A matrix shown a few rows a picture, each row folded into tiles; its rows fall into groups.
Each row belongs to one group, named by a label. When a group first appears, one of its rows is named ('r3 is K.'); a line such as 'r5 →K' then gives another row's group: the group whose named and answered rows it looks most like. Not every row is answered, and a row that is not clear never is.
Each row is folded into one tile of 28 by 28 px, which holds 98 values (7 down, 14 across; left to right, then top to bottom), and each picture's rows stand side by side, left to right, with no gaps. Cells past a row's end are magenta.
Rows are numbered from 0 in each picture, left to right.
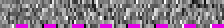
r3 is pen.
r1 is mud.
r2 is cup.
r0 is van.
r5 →mud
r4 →mud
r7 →pen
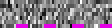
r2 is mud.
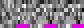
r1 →van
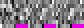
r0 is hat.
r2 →mud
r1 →mud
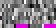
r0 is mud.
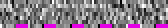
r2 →hat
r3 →hat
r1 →mud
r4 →pen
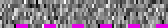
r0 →mud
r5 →van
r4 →cup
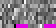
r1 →van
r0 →mud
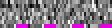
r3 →hat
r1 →pen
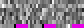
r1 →mud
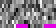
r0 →cup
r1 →pen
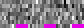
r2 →pen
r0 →van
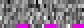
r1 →pen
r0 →cup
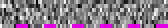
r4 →van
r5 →mud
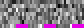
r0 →van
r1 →van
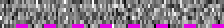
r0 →cup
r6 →pen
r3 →hat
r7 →van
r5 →mud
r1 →hat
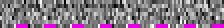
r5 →van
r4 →pen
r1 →pen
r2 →pen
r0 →cup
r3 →pen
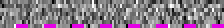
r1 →cup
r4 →mud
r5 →van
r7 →van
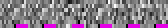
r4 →hat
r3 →mud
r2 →van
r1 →mud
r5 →hat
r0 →mud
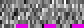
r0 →cup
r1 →mud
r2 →hat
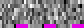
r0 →mud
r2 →cup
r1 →hat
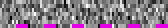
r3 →hat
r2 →pen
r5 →van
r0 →cup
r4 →hat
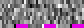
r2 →hat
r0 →mud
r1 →pen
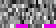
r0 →van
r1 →pen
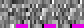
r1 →mud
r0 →van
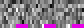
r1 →cup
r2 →van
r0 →van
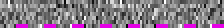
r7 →cup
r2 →pen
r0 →hat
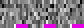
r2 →cup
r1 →cup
